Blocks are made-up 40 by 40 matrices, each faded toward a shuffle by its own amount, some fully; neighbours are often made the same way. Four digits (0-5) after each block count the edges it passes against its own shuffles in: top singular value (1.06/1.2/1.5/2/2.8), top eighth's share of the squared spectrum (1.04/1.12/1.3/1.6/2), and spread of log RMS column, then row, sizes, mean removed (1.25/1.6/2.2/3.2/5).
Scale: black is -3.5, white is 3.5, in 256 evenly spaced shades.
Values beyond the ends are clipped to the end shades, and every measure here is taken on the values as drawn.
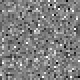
2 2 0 0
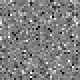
2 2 1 0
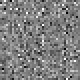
3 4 2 1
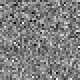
0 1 0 0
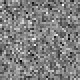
0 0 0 0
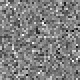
0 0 0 0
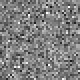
0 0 0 0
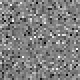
3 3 1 1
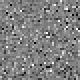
0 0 0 0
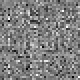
3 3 1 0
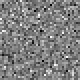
0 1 0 0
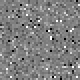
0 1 0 0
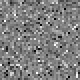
2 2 0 0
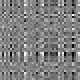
5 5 3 3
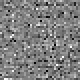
3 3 1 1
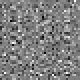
4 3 2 1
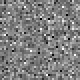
2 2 0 0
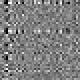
4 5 3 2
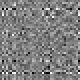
4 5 2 3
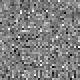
3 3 1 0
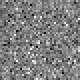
0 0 0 0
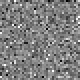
3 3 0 1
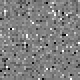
2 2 0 1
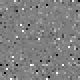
2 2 0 0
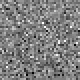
0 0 0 0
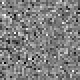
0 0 0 0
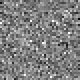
0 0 0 0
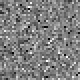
0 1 0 0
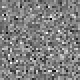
1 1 0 2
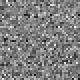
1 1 0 2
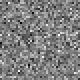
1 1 0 0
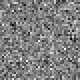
0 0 0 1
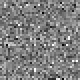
1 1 0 2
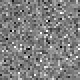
0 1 1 0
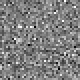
1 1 0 1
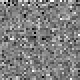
1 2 0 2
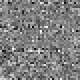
1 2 0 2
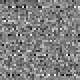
1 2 0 3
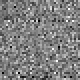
1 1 0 2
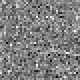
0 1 0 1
